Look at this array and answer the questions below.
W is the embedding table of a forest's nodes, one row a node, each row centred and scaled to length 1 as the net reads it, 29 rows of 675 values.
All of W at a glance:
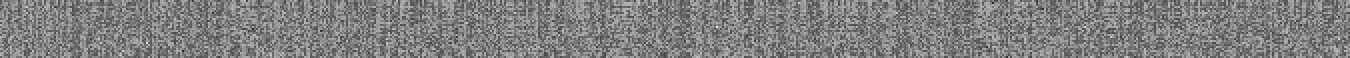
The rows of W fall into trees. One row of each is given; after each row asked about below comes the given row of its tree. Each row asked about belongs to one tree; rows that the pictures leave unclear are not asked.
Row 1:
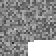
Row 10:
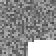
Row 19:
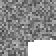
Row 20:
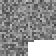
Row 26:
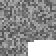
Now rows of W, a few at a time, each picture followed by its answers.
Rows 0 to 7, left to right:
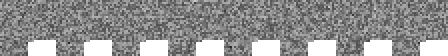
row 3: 20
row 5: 1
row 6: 20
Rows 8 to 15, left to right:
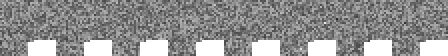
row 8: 26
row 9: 1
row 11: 1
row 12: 26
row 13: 1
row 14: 20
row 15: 26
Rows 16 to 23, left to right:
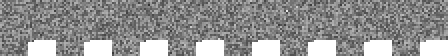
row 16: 20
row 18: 10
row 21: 19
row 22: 1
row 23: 19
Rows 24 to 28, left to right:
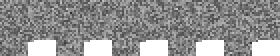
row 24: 26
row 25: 10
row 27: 26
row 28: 1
